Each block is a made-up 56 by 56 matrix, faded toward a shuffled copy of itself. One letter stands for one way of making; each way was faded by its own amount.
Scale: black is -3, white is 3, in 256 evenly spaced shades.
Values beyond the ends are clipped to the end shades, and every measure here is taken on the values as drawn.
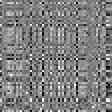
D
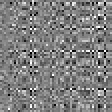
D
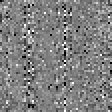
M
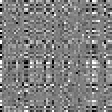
D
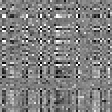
D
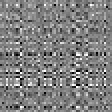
D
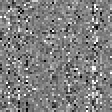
M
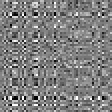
D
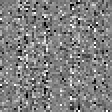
M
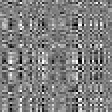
D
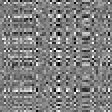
D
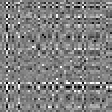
D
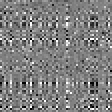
D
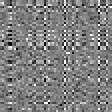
D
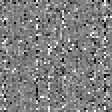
M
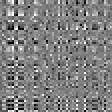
D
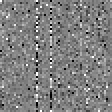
M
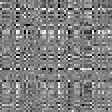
D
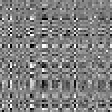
D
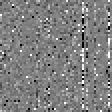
M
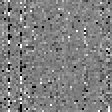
M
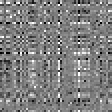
D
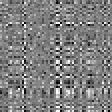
D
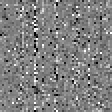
M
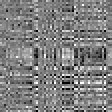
D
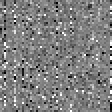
M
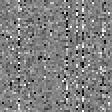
M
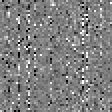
M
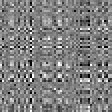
D
